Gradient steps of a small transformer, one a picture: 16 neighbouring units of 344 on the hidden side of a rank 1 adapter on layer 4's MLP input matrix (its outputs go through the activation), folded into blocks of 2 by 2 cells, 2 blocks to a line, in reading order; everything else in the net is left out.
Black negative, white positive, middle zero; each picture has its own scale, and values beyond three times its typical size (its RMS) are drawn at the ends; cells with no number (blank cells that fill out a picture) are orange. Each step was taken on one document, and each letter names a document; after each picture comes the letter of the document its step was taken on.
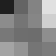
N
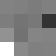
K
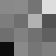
K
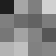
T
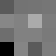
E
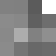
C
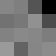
N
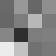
E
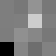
E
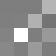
C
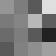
K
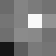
E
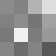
C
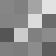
C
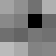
T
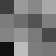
T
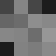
N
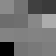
N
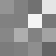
C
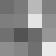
N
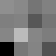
K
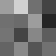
K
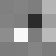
C
